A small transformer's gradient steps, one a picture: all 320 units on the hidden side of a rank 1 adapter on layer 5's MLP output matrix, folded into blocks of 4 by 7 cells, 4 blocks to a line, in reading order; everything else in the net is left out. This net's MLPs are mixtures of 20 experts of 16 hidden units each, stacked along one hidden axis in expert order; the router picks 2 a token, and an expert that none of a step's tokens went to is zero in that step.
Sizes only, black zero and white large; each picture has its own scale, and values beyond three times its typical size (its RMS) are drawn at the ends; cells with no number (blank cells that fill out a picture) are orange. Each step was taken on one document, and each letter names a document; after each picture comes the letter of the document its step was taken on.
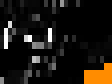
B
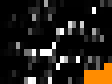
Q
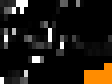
B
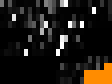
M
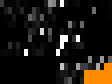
M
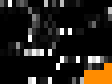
Q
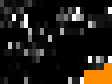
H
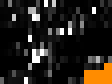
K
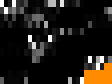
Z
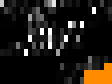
M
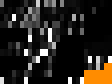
K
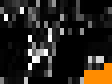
Z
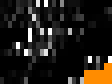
K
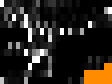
Z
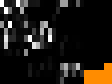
B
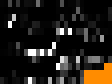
Q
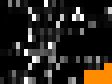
K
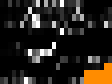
Q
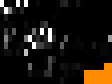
B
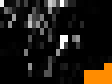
M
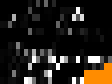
Q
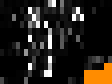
K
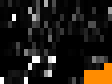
K
